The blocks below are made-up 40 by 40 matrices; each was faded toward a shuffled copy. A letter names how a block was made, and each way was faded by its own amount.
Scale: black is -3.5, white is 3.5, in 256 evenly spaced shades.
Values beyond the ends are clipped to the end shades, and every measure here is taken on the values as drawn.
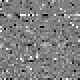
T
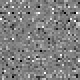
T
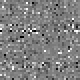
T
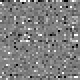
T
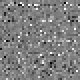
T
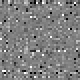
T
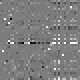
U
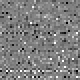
T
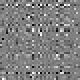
U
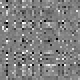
U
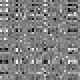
U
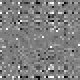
U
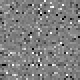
T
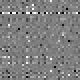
U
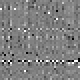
U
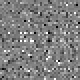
T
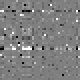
U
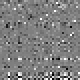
U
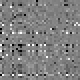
U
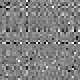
U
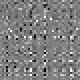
U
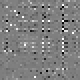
U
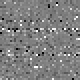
T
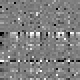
U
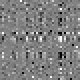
U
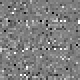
T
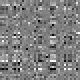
U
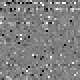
T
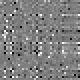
U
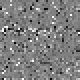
T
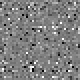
T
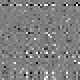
U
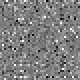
T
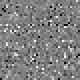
T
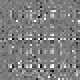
U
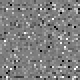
T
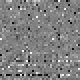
T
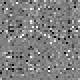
T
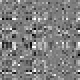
U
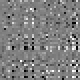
U
